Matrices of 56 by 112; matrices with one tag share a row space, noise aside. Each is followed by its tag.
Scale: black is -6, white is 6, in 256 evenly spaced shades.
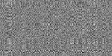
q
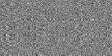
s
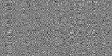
q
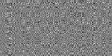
q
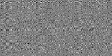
s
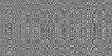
q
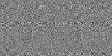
s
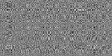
q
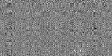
q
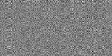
q
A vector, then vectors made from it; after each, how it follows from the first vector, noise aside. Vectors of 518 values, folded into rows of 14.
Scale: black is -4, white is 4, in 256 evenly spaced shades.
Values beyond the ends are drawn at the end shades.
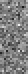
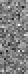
copied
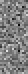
sign-scrambled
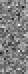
copied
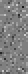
partly zeroed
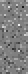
partly zeroed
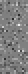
partly zeroed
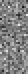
sign-scrambled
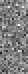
sign-scrambled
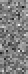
copied
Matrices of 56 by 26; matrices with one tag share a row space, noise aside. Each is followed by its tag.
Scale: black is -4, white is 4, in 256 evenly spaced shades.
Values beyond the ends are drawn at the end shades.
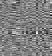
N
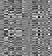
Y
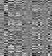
Y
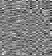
N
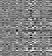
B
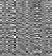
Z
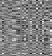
N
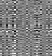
Z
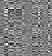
Y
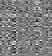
Z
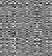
Z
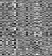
Z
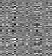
Z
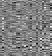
N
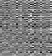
B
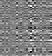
B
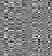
Y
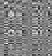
Y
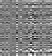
B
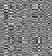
Y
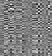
Y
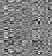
Y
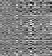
B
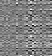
B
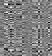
Y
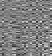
N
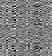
Z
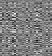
Z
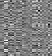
Y
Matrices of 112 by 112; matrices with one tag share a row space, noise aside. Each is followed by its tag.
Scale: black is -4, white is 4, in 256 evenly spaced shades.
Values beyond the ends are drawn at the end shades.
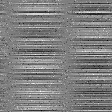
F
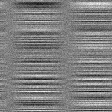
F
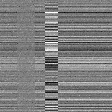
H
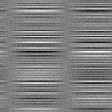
F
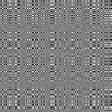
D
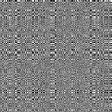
D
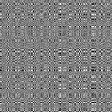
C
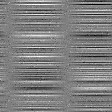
F
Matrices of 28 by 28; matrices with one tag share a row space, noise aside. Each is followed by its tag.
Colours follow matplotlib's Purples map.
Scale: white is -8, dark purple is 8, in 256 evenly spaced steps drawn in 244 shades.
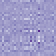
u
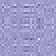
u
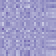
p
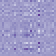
u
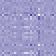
u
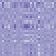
u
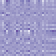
p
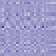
p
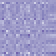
p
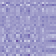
p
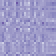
p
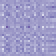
p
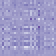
u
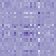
u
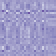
p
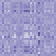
u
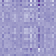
u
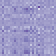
u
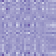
p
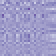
p
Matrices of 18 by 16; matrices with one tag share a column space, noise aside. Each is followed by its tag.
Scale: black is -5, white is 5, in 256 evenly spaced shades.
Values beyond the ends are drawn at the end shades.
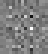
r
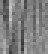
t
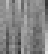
t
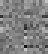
r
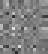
r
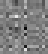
r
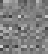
r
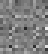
r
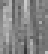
t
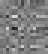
r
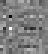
r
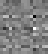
r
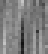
t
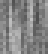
t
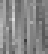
t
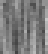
t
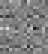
r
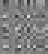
r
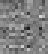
r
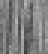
t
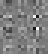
r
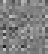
r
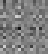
r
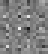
r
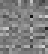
r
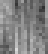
t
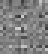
r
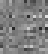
r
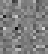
r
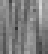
t
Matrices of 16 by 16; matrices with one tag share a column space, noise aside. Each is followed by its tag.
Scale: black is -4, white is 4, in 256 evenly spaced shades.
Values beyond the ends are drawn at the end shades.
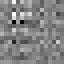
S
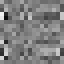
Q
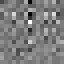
S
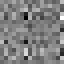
Q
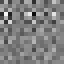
S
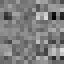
Q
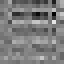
S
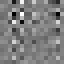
S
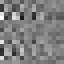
Q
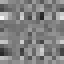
Q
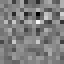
S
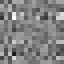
Q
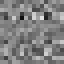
Q
